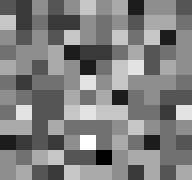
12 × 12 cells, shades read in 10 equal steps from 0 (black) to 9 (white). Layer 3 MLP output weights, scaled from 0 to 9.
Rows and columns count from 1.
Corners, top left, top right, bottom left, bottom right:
3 3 5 6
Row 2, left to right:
7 2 4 2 2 5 4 5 3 6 6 4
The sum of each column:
55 49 47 47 57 62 51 65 54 56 47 55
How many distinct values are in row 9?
5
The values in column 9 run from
1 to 8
